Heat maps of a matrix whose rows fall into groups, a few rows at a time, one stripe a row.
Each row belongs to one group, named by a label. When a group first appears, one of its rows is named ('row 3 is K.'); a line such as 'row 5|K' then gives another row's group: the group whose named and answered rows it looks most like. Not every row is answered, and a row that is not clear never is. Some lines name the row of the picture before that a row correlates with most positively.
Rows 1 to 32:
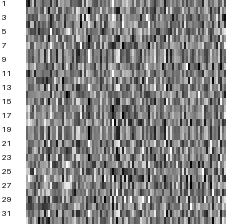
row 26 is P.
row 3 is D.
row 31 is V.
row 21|V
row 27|P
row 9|V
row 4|D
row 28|P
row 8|V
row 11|D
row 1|D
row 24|P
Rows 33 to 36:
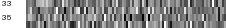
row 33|P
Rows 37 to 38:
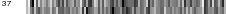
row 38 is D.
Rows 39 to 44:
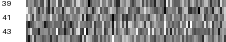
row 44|D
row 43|D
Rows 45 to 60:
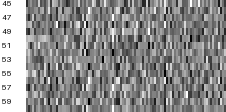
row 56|V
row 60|D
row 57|D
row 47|D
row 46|V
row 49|D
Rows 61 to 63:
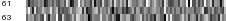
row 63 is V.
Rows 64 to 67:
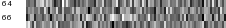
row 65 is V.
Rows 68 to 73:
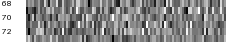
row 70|D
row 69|P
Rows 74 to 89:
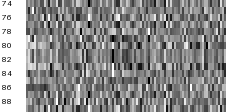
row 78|D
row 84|D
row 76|V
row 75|D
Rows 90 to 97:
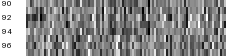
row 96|P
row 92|P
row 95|V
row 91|P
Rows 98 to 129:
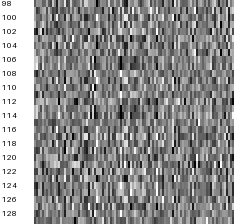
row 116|V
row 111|D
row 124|D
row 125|D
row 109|V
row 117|D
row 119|D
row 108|D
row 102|D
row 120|P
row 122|D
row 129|P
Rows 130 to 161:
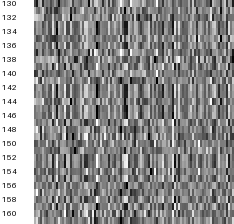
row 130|D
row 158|V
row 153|V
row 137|D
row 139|V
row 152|V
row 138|P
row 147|V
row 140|D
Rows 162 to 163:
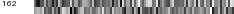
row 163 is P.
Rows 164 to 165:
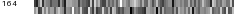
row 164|D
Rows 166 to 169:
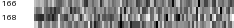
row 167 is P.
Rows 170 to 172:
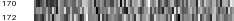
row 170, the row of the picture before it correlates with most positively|168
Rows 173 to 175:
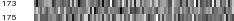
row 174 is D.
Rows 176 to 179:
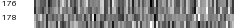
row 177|P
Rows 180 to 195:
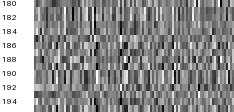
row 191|V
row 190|V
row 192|P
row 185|D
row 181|D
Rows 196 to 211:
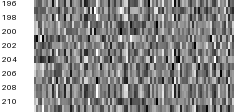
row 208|V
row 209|V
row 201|D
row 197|D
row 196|V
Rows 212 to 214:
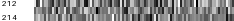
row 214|P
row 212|D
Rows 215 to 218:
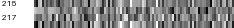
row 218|D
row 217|V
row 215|D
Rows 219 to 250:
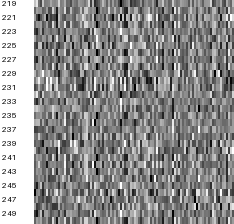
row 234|P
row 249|D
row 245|D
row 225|D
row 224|V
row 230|P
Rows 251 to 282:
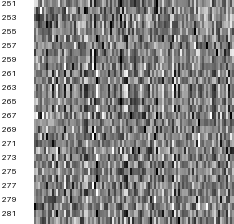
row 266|V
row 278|V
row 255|P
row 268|P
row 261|V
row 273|V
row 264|V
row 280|P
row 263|V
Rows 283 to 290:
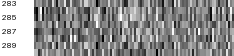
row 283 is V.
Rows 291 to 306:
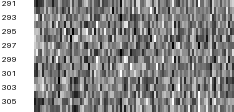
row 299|V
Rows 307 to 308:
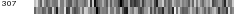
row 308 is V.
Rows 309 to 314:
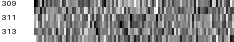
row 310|D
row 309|D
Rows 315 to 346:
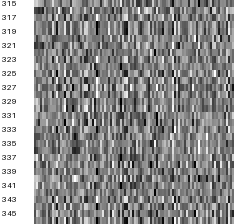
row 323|V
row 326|V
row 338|P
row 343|V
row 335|P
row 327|D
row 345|P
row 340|P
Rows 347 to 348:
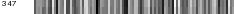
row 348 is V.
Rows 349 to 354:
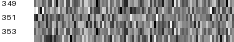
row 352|P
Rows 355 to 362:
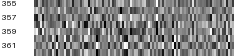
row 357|D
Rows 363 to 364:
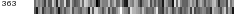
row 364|D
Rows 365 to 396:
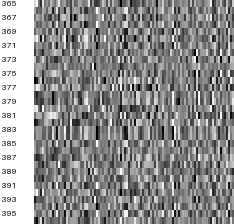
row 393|D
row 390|P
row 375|P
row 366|V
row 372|P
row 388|P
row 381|P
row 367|P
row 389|D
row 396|D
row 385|V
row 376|D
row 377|P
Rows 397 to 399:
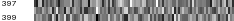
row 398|V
